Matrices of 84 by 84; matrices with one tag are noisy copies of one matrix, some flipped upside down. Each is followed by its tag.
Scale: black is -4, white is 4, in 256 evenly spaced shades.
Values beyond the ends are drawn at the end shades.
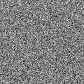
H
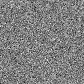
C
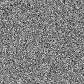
H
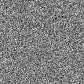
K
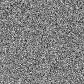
H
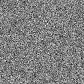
C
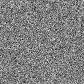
C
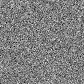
C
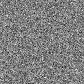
K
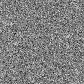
K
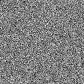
C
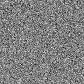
H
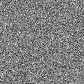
K
